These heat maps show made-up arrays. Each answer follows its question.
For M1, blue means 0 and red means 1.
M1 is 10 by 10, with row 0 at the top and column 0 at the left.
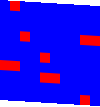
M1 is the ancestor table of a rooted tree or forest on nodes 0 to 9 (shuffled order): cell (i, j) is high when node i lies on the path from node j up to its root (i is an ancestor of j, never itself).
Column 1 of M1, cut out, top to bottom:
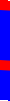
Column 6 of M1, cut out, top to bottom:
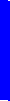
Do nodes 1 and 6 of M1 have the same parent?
no
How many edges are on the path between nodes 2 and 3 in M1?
1
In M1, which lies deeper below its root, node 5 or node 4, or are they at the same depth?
node 4
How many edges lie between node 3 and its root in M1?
0
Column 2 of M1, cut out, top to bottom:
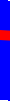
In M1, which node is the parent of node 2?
3
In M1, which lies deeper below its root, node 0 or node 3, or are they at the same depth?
node 0
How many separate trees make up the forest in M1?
3
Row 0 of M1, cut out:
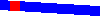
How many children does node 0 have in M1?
1
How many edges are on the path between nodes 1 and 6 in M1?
2
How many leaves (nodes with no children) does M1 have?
4
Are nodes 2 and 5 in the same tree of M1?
no
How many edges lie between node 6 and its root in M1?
0
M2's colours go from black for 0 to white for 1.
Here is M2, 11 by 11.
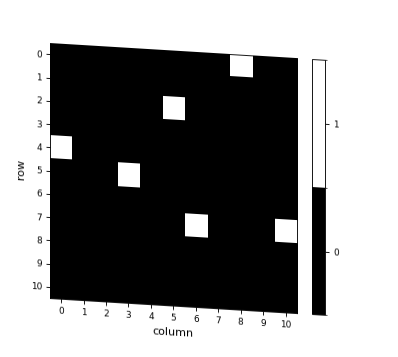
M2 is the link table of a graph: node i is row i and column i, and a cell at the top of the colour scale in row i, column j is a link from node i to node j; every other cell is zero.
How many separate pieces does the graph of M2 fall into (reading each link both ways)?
5
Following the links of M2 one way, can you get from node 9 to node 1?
no
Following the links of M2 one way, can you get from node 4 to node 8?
yes
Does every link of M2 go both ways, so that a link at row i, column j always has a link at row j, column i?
no
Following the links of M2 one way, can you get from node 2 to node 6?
no
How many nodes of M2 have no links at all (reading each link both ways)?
2
